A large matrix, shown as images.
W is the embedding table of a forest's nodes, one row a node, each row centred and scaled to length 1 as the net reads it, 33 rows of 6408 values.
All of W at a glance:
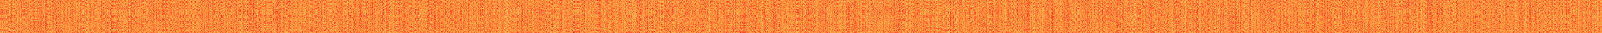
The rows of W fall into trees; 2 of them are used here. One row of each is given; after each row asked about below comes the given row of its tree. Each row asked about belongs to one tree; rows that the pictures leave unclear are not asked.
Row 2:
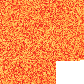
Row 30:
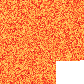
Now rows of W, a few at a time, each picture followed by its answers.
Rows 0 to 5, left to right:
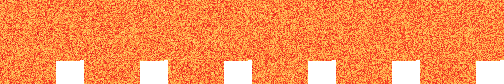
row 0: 30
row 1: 2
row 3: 30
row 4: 30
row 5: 2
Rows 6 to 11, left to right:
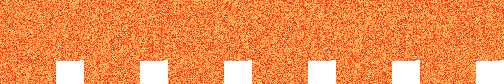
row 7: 30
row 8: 2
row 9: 30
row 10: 30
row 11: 30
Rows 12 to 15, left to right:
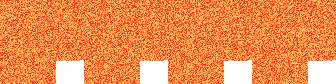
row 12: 30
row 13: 30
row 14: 30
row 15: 2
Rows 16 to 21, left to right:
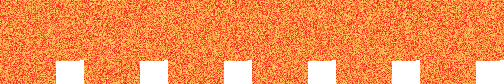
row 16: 2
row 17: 2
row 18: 30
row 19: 30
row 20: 30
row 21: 2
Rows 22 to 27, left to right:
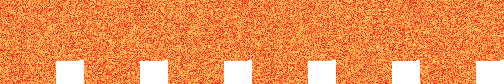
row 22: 2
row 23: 2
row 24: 30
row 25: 2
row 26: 30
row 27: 2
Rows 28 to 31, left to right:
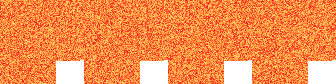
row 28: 2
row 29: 30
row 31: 2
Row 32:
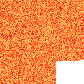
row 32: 2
